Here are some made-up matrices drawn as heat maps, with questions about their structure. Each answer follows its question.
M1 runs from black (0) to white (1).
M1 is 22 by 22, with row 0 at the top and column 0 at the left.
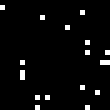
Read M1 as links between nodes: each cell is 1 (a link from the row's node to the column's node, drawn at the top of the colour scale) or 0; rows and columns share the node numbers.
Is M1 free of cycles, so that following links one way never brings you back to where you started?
yes
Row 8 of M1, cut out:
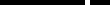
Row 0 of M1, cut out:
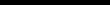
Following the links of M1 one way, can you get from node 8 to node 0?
no
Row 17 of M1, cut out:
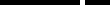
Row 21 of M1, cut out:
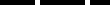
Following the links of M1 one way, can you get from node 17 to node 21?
no
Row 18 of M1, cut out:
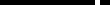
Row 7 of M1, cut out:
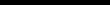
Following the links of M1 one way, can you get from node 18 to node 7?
yes
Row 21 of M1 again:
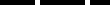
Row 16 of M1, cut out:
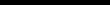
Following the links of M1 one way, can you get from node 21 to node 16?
yes
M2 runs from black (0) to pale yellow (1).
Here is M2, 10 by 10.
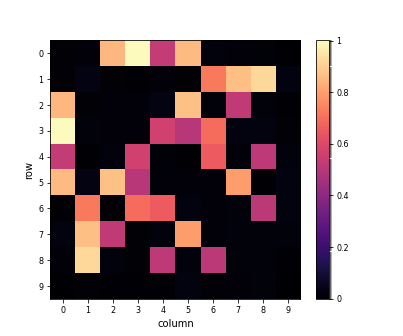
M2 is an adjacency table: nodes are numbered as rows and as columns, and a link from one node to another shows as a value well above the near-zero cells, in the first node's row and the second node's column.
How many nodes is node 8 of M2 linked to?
3
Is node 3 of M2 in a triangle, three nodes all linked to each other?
yes
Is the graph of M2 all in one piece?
no
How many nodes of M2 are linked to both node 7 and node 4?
0
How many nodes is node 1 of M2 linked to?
3
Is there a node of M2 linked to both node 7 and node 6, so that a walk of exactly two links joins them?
yes
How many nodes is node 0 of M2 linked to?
4
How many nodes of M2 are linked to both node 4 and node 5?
2
